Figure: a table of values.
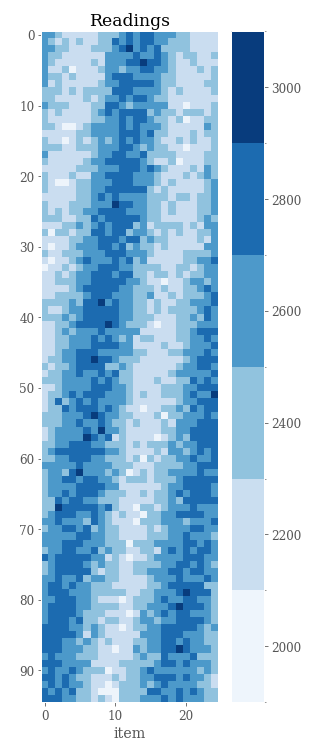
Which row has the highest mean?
81
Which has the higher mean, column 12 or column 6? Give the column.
6
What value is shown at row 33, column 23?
2600
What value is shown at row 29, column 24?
2600
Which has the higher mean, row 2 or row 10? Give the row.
2
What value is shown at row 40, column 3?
2600
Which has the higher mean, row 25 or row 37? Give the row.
37
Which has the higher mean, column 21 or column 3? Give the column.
21
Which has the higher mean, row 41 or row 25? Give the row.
41
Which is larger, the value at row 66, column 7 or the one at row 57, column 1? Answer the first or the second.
the first
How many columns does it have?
25
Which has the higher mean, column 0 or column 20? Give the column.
20
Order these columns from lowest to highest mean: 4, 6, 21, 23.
4, 21, 6, 23
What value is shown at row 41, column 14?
2400
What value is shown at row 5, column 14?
2800
